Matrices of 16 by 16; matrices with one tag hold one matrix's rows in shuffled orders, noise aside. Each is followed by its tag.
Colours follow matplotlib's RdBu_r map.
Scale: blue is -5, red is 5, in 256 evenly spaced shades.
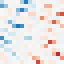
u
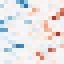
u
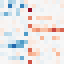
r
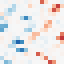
u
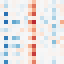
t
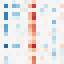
t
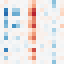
t
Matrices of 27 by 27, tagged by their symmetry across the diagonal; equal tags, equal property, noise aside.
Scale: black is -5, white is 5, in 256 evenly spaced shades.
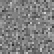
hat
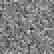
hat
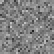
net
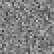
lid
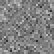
net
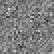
net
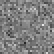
hat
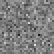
lid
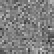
hat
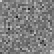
net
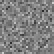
net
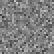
hat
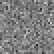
lid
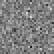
lid
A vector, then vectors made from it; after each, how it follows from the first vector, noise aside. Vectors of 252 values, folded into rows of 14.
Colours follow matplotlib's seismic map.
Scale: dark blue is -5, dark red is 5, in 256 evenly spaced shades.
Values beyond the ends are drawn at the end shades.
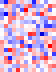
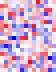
reversed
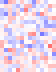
shrunk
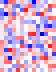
copied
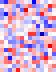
copied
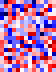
scaled up
